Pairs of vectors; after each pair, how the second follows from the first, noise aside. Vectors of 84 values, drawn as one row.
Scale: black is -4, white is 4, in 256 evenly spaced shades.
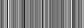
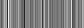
copied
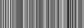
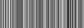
copied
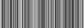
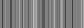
partly zeroed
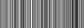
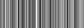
shuffled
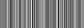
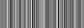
copied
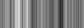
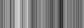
copied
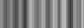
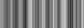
copied
